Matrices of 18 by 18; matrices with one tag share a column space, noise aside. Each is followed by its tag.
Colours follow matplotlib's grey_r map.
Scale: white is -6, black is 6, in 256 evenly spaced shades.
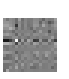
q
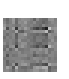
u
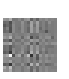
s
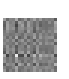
s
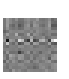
q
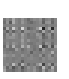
u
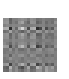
u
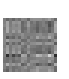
s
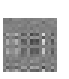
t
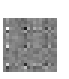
u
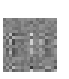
t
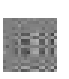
t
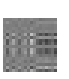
t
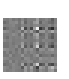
u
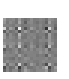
u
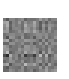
s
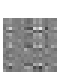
u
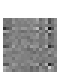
u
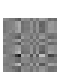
s
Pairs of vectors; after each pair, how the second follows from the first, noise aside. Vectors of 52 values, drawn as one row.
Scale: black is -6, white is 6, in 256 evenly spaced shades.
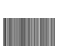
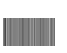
partly zeroed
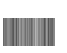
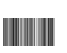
scaled up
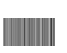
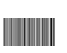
scaled up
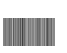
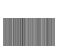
shrunk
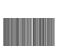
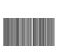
copied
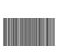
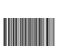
scaled up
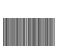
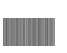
shrunk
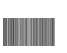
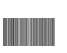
copied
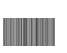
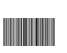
scaled up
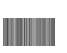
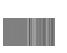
partly zeroed
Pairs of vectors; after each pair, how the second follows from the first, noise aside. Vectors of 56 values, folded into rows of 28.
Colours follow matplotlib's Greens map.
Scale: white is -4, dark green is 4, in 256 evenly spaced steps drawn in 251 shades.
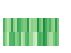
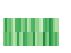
wrapped around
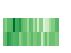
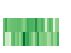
shuffled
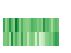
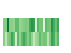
shuffled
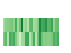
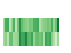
wrapped around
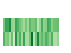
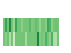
partly zeroed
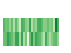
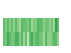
shrunk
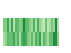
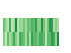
shuffled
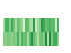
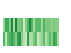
reversed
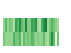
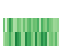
reversed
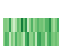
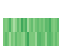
shrunk
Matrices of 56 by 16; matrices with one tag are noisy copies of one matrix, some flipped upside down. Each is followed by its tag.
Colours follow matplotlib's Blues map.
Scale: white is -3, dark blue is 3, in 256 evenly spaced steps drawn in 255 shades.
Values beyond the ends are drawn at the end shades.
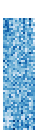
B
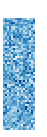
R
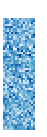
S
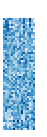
B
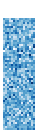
S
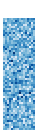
S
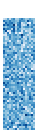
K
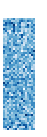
K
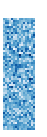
S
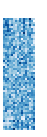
B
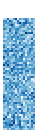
K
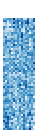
B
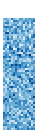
S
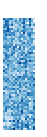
B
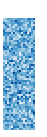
S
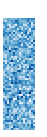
S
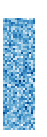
R
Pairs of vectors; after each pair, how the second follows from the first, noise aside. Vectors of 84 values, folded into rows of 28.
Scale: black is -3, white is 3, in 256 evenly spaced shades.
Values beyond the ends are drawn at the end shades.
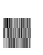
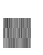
shrunk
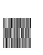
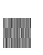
shrunk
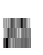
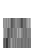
shrunk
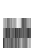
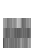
shrunk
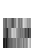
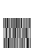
shuffled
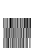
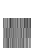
shrunk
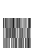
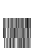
shuffled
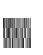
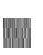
shrunk
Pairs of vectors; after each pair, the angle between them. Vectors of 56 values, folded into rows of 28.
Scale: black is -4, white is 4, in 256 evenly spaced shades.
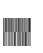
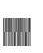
nearly parallel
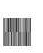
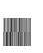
orthogonal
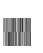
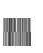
partly aligned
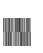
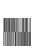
orthogonal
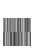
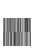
nearly parallel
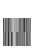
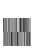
partly aligned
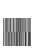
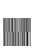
nearly opposite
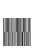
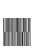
nearly parallel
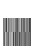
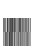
nearly opposite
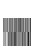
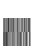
nearly opposite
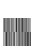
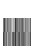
orthogonal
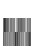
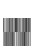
nearly opposite
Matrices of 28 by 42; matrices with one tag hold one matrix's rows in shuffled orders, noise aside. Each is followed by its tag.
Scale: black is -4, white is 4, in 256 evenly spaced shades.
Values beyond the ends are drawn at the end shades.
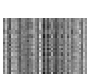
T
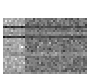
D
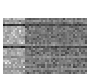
D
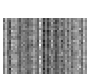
T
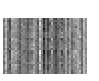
T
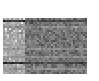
D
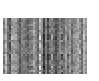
T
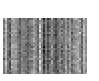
T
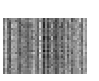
T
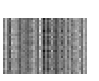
T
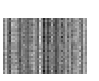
T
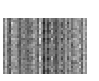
T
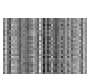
T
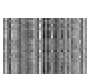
T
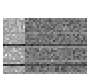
D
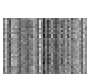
T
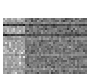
D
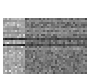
D
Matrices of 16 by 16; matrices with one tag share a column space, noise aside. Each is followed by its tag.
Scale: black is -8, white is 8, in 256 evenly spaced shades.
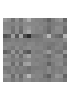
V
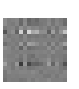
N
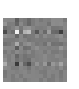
N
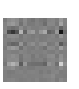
N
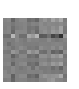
V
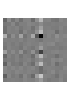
V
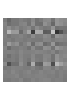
N
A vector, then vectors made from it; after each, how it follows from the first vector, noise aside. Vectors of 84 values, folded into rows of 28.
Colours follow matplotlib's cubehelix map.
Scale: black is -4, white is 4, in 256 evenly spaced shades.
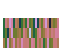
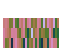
reversed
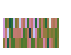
negated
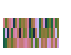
wrapped around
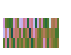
negated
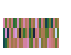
wrapped around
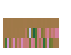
partly zeroed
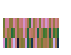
wrapped around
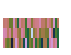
reversed
